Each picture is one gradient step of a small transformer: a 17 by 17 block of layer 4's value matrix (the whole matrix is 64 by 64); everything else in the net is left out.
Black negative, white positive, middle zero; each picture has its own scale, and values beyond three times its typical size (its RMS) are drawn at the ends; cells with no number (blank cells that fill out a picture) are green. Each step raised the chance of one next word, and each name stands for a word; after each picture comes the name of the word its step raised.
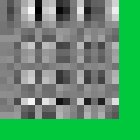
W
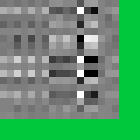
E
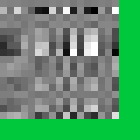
E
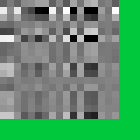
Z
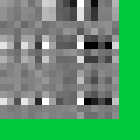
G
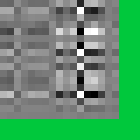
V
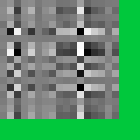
V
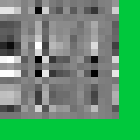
E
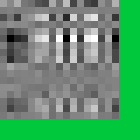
E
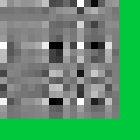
G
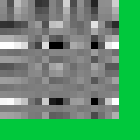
G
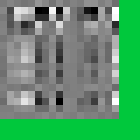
W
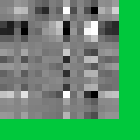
V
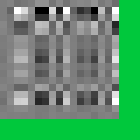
W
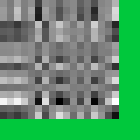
W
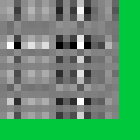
G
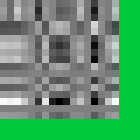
G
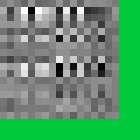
Z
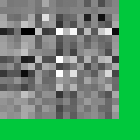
V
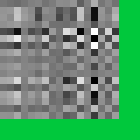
Z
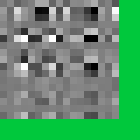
Z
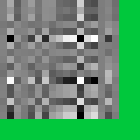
W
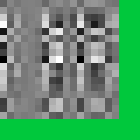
Z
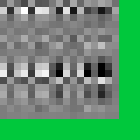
E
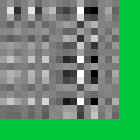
W
